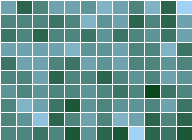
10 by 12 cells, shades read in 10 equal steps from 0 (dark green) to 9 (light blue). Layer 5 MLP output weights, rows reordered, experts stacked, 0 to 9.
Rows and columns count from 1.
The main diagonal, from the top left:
6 4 2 6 3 4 4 5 6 2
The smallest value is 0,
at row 7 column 10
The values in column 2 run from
2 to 7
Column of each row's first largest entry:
12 6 12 5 2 3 1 2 3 9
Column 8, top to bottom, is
6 6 3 6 6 4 3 5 7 1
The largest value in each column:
6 7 8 6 7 7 7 7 9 7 7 9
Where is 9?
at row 1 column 12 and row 10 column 9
